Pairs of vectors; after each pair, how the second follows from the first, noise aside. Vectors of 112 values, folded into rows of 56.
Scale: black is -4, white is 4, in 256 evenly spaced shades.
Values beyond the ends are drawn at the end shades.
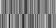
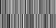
sign-scrambled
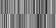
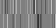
partly zeroed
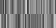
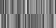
copied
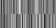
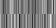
wrapped around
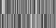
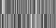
copied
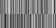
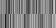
sign-scrambled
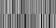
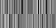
wrapped around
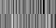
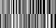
scaled up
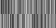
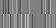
partly zeroed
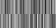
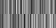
wrapped around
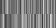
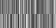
wrapped around
